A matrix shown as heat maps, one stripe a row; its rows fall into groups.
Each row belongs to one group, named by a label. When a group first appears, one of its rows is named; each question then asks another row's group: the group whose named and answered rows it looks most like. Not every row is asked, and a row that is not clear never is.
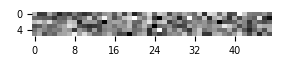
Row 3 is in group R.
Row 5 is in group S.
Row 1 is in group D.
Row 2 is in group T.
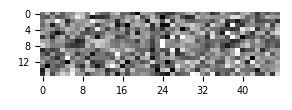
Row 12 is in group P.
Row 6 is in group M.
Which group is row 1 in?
R
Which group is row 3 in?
M
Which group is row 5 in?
P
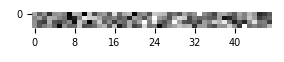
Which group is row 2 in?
M
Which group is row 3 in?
P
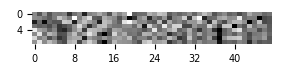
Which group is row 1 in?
S
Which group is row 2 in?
D
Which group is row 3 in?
M
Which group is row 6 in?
R
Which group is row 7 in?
T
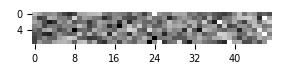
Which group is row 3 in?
M
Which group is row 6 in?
R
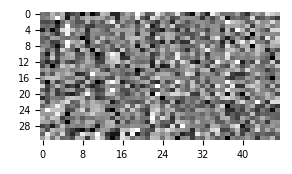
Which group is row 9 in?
S
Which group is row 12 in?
M
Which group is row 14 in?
S
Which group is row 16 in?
T
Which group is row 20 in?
M
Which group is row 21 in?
R
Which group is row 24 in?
T
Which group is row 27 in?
P
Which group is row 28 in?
M
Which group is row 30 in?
T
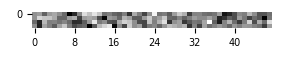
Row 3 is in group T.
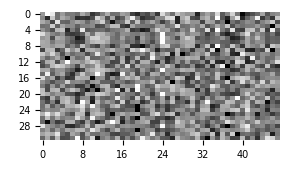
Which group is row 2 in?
T
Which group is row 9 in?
D
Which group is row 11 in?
P
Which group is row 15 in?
T
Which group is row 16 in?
R
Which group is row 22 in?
S
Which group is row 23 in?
S
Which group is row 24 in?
S
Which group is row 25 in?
T
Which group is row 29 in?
S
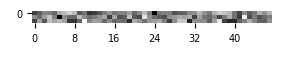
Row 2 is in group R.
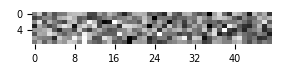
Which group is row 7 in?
S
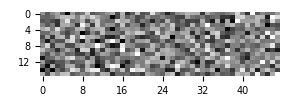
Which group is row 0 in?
P
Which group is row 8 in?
T
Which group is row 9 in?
S
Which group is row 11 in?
R
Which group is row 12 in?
M
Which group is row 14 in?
D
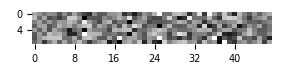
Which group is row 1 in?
R
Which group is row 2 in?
S
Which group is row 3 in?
D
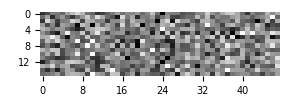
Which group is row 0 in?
R
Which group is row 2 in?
D
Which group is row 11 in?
P
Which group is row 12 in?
R
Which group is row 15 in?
S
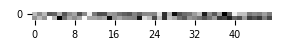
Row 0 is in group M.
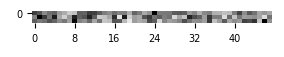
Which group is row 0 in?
R
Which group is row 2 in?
D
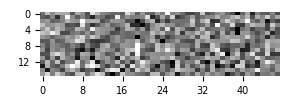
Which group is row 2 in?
S
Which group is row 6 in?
S
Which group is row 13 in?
D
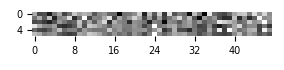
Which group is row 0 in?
M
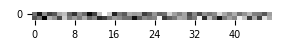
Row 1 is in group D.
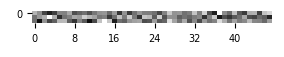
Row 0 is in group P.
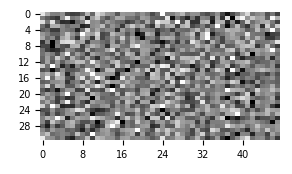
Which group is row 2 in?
M
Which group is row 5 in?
S
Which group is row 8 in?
D
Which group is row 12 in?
S
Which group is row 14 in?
M
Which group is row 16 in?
T
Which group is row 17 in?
M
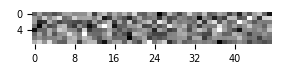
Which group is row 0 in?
D
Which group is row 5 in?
S
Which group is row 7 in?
T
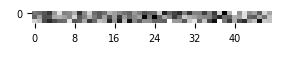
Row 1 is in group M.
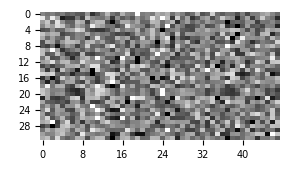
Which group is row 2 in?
T
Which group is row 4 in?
R
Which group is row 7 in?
D
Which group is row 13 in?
D
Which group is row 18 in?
T
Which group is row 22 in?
P
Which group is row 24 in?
T
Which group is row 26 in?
T
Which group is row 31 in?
T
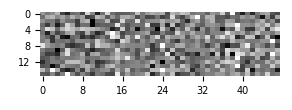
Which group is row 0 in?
M
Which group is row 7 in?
T
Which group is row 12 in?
R
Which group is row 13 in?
M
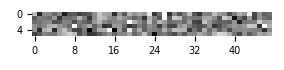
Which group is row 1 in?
M
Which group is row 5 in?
R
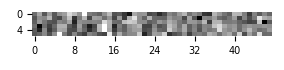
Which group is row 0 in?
S
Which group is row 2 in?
D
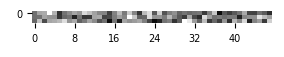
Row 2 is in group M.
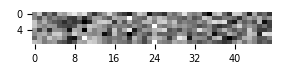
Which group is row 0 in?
S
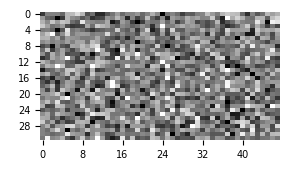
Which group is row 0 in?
R
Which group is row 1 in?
P
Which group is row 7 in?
S
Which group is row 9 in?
T
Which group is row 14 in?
R
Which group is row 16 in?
D
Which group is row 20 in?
P
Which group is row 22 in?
T
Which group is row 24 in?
M
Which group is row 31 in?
T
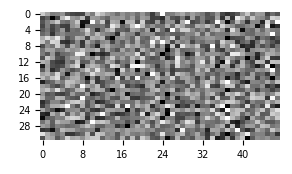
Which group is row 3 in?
D
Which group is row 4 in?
M
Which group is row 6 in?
T
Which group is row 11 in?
D
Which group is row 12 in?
P
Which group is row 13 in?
D
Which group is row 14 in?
T
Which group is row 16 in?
T
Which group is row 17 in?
R
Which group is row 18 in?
S
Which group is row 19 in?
T
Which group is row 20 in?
P
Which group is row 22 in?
R
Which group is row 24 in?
P
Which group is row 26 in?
R
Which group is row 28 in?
M
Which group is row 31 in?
D
